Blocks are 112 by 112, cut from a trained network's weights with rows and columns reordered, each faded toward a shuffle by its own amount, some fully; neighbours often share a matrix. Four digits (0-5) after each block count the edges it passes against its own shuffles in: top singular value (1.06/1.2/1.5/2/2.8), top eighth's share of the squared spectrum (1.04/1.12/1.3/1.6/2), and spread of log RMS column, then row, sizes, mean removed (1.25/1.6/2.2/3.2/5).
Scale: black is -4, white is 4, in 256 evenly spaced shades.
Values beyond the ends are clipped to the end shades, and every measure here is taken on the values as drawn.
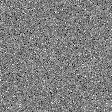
0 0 0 0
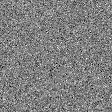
0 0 0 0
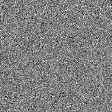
2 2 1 2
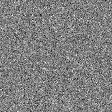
2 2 0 1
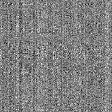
4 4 1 3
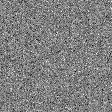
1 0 0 0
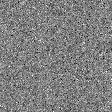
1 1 0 0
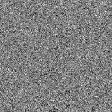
3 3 1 1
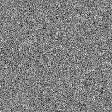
2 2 1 1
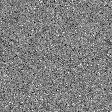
0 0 0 0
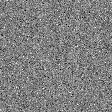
1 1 0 0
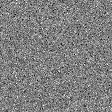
0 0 0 0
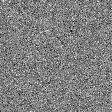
0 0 0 0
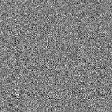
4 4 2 3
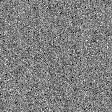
1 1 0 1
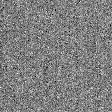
2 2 0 1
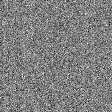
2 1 0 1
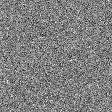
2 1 0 0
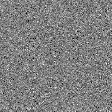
3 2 2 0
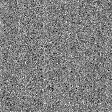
2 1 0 1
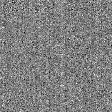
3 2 0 2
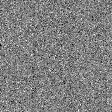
1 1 0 1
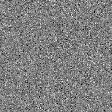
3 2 2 0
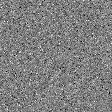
1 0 0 0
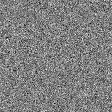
2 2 0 0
